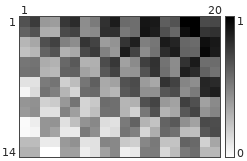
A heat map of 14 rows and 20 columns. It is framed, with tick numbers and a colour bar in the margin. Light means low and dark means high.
The field is checkered. Values rise toward the top right. The ninth with the lowest average is the bottom left. No row or column stands out. The top right is the ninth with the highest average. On average the colour sits 50% of the way up the scale.
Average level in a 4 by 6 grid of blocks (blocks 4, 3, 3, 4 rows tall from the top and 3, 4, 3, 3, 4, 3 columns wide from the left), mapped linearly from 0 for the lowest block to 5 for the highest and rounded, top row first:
233445
223344
112233
011122
